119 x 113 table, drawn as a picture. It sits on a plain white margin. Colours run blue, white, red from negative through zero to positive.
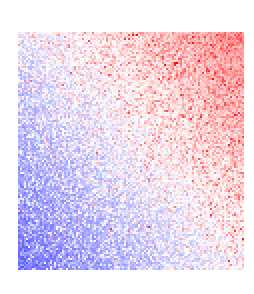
The ninth with the highest average is the top right. No row or column stands out. The bottom left is the ninth with the lowest average. Overall the values sit about 50% of the way up the scale. The histogram is bell-shaped. Values rise toward the top right.
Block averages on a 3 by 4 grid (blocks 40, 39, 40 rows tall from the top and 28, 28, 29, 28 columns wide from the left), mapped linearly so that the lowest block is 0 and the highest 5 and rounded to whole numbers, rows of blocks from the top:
2 3 4 5 | 1 2 3 4 | 0 1 2 3
